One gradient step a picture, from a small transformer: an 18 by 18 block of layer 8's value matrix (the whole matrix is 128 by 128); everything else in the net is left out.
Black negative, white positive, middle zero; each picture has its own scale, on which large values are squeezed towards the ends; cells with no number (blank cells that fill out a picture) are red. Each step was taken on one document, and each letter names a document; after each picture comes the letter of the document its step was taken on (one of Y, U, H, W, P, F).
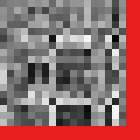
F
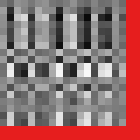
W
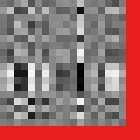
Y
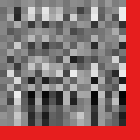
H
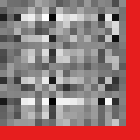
F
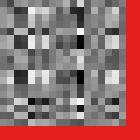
Y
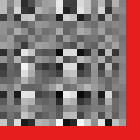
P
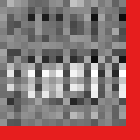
H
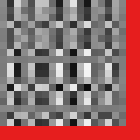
W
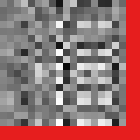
W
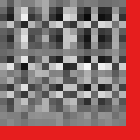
W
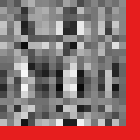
P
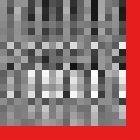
H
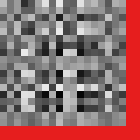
P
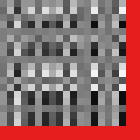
H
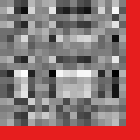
F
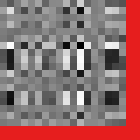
Y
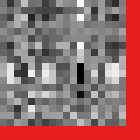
Y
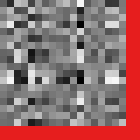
Y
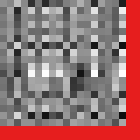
H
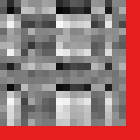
W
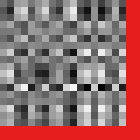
W
